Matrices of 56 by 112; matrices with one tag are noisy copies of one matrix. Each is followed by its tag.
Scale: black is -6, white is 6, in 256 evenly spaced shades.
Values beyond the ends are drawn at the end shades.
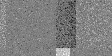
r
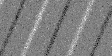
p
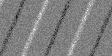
p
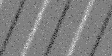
p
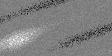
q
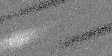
q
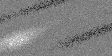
q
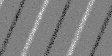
p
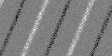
p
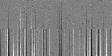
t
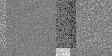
r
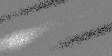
q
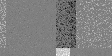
r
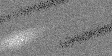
q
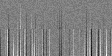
t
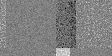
r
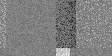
r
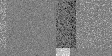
r
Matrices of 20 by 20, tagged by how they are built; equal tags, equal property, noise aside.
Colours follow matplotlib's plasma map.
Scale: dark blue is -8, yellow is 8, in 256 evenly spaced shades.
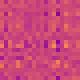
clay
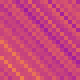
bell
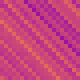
bell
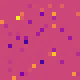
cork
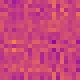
clay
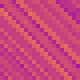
bell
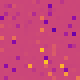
cork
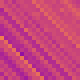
bell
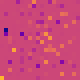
cork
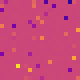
cork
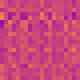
clay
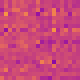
clay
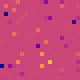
cork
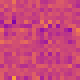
clay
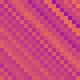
bell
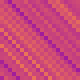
bell
